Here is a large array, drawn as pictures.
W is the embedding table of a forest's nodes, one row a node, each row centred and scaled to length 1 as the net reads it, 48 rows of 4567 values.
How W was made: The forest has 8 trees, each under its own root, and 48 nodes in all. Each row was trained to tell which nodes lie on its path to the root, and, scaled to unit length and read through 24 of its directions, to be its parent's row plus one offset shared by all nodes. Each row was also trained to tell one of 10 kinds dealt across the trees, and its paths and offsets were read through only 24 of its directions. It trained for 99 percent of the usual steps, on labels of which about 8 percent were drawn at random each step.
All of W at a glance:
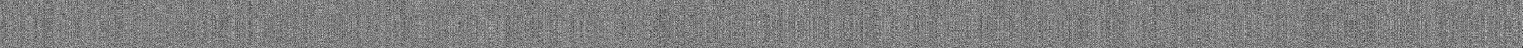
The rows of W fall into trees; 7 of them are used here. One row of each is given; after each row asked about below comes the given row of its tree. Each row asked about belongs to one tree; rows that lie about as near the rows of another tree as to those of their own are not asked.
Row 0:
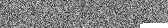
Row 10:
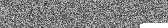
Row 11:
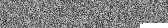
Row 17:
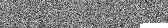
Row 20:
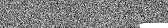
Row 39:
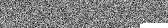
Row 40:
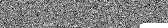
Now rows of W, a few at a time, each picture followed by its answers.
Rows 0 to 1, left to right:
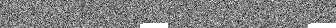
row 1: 40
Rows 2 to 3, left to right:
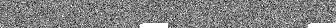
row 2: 40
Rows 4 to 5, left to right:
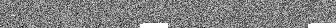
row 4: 11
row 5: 10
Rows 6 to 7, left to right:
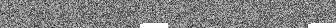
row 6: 0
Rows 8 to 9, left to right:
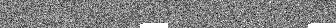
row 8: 11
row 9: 40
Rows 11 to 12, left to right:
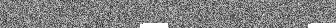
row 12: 10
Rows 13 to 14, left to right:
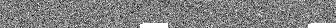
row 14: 39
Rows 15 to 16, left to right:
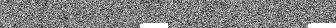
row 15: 17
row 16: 17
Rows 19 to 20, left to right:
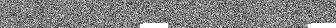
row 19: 17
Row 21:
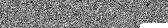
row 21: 40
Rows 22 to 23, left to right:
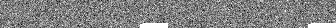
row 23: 40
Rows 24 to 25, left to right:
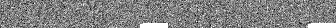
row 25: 17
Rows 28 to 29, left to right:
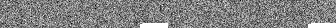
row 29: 0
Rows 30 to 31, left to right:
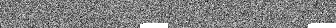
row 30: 39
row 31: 40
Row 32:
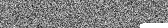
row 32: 20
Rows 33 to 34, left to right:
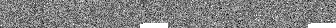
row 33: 17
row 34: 40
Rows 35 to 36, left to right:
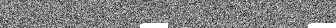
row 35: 20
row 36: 40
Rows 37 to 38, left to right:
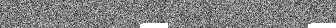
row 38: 17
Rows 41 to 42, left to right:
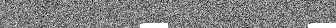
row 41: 17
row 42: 10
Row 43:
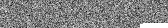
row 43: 11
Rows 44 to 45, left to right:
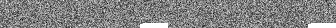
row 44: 20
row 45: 0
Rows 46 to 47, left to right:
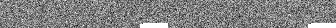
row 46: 17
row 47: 39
